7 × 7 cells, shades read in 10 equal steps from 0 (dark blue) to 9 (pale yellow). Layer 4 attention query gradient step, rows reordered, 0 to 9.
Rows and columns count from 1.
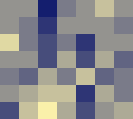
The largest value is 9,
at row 7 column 3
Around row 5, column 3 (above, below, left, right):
2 7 3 4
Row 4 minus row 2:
0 1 1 1 -3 1 -1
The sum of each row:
31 29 29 29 31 36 37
